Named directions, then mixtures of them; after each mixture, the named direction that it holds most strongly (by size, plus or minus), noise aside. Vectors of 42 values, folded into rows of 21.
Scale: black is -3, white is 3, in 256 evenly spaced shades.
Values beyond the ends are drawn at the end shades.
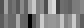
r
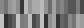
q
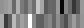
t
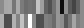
t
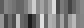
r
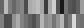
r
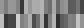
q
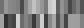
q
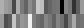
t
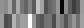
t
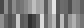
r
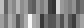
r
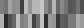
q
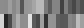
q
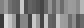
q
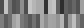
r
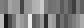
q
